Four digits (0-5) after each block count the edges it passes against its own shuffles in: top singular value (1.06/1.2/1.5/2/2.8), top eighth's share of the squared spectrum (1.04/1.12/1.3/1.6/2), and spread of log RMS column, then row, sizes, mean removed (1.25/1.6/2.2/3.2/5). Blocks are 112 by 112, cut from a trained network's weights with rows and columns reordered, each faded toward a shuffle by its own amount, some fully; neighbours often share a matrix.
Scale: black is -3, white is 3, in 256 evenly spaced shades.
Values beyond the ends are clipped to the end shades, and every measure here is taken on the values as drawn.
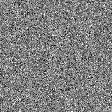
3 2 0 1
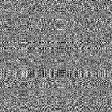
5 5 2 4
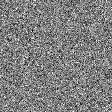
2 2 0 0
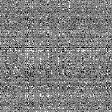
4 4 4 2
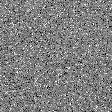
0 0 0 0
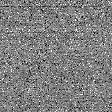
2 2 1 1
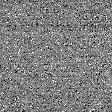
2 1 1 0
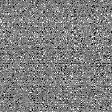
3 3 2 1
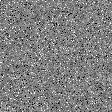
0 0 0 0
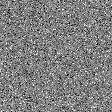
1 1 0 0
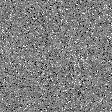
0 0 0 0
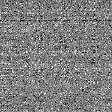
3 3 2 1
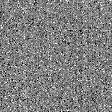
2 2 0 1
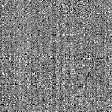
3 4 1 3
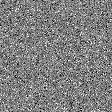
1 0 0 0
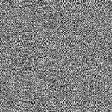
4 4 2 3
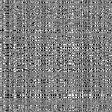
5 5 2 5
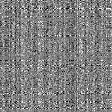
4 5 1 4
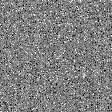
0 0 0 0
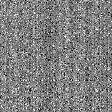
3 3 0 2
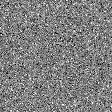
0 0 0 0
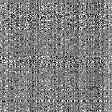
4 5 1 4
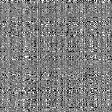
4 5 2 4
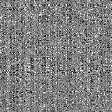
3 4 1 3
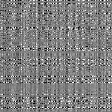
4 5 2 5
